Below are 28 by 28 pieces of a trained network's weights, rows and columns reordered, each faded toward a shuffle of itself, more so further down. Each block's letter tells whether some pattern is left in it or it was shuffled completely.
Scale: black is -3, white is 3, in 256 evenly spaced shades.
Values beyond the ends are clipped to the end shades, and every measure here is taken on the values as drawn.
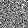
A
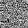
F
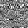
F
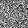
A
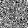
F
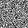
A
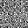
F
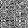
F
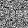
F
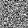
F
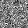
A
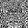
F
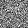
A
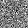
A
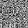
F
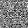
F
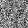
F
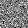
A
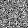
A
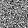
A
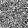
A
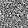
F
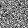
A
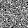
A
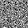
F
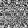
F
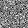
A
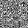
F
